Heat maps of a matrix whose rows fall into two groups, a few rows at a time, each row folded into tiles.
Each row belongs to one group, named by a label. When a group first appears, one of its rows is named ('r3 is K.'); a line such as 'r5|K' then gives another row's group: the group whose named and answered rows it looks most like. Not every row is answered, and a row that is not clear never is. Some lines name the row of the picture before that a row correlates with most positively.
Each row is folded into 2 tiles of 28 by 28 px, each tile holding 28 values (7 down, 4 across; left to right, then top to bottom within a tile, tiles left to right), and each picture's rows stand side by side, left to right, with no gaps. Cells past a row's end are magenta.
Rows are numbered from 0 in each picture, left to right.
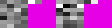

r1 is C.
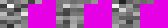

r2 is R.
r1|C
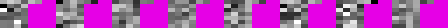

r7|C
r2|C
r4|R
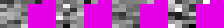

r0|R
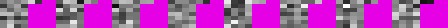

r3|R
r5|C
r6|C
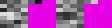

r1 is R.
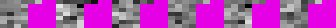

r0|C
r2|R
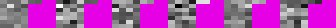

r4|C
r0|C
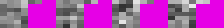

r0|C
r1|C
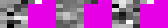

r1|R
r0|C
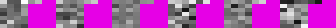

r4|C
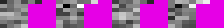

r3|C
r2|R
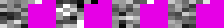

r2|C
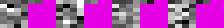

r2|R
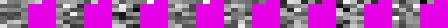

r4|C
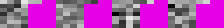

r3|C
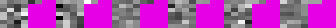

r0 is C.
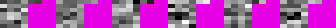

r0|R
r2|R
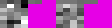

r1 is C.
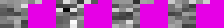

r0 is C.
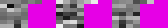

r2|C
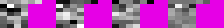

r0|C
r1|R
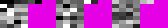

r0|R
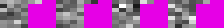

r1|R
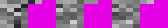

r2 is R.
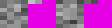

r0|C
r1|R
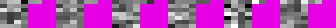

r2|R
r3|R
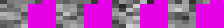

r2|R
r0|R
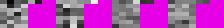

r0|R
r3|R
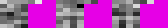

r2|C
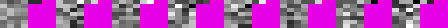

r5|C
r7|R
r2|C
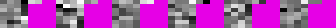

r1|C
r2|C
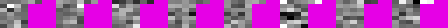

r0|C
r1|C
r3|C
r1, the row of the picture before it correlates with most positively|1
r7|C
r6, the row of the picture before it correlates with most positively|3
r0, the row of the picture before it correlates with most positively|4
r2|R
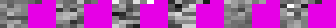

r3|R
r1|R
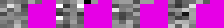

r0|C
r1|C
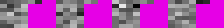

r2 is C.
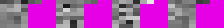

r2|C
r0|R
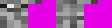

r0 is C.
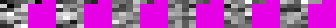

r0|R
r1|R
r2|R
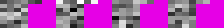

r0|R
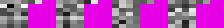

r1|C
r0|C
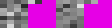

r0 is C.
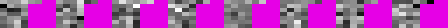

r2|C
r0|C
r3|R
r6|C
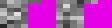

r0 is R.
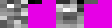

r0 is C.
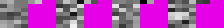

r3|R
